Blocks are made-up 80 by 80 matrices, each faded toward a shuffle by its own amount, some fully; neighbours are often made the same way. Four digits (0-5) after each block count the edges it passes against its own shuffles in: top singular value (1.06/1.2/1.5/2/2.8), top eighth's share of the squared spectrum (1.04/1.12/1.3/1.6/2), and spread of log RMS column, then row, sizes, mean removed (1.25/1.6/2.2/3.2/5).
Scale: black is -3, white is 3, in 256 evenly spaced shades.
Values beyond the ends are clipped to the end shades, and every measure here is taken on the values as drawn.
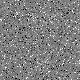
1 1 0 0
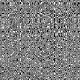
4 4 3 2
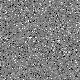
2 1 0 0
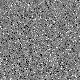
0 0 0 0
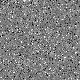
0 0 0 0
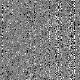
2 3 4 0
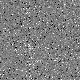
1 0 0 0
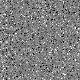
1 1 1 0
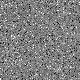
0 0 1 0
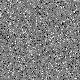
0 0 0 0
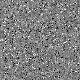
0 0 1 0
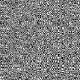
4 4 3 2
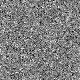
1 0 0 0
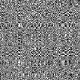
4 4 3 3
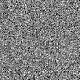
3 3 1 1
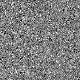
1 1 2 0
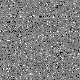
1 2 1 2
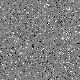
0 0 0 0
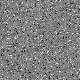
0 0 0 0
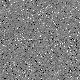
1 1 0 0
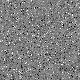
0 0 0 0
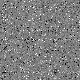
1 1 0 1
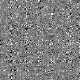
2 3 3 3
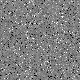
0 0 0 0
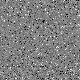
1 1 0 0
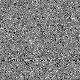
2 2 0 2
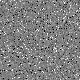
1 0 0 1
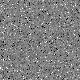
2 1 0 0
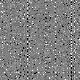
4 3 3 1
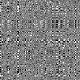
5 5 3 3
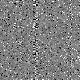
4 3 2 1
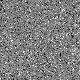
0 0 1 0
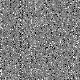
1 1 2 0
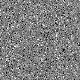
1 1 2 0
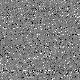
2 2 0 2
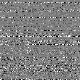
2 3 0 4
